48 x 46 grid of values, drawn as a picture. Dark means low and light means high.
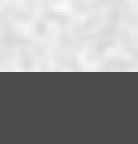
The table splits into 2 rows of 1 panel. Panel 1,1: very high, blotchy, faint in contrast. Panel 2,1: low, flat.
